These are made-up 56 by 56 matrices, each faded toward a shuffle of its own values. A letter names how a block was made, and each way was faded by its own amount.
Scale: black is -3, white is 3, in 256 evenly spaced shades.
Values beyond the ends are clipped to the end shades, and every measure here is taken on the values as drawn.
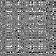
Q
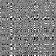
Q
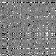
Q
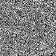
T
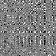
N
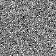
T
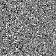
T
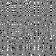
N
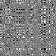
Q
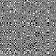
N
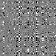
Q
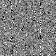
T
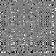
N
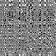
N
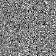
T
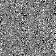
T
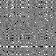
Q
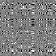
Q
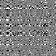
Q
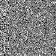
T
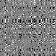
N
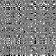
Q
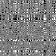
Q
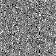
T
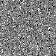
T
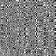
N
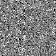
T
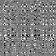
Q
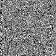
T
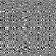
Q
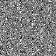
T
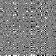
Q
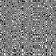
N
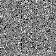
T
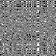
Q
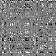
N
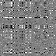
Q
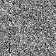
T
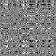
Q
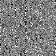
T
